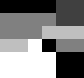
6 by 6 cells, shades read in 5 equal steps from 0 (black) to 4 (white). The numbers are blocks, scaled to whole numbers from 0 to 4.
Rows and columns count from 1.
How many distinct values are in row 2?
2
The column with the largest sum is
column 3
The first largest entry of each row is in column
5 1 4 3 1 1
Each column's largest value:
4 4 4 4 3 3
